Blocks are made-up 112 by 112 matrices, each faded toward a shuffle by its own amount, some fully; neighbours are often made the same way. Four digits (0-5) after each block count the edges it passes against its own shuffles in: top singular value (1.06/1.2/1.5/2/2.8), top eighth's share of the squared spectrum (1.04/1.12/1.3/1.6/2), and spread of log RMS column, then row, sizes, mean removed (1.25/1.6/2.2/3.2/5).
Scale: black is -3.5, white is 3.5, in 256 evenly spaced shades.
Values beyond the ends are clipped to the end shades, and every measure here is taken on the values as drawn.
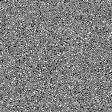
2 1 0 0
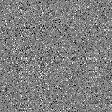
4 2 1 1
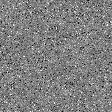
0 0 0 0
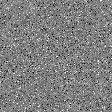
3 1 0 0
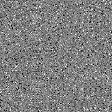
3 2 1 1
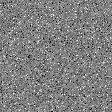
2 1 0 0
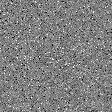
0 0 0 0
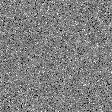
0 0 0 0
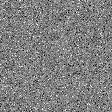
1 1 0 0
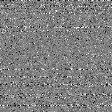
2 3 0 3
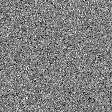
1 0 0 0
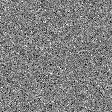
1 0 0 0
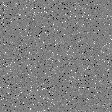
3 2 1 1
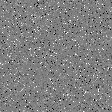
0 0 0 0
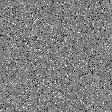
3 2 0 0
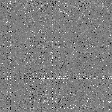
3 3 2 2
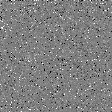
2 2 1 1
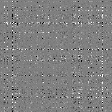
3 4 3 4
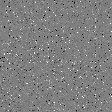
1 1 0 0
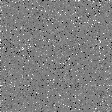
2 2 1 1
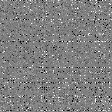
2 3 2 3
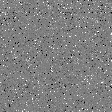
1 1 0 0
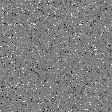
1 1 0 0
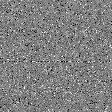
2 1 0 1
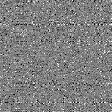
4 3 2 2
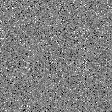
3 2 0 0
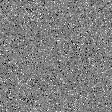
2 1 0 0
